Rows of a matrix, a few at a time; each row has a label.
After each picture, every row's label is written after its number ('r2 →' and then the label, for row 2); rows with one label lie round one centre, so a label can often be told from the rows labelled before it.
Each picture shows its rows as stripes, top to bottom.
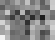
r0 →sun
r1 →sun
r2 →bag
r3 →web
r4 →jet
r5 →jet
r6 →jet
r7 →jet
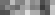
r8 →sun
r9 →sun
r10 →sun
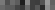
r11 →web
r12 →web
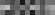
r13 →web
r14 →jet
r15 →web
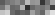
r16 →sun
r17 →bag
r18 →jet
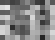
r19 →web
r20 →jet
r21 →sun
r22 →jet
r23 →sun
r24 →jet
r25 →jet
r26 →sun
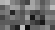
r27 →jet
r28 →sun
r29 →web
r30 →web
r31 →web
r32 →bag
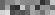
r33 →sun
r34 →bag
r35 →jet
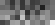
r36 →web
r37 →web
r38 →bag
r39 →bag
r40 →sun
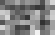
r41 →sun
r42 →web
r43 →jet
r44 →jet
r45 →sun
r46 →jet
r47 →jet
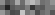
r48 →sun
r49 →web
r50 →bag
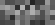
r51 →web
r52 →bag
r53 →sun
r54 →web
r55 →web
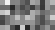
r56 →jet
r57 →web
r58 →jet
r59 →sun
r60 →sun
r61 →bag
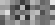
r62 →jet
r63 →bag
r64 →jet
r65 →bag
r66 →sun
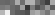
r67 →sun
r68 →bag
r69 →jet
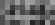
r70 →sun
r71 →web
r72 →web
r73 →sun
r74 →web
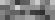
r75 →jet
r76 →sun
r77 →web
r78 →sun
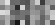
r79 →jet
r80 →bag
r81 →jet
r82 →jet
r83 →bag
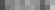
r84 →sun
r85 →sun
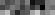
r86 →web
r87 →web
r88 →jet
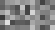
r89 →sun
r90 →bag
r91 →jet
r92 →sun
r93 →jet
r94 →sun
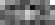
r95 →jet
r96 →web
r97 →sun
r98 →sun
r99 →web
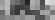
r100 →jet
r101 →jet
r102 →bag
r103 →sun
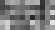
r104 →sun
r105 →web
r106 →sun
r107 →web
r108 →jet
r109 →jet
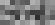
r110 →jet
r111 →sun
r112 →web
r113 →bag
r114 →sun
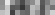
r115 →jet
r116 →jet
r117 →jet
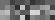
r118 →web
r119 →bag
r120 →jet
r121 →bag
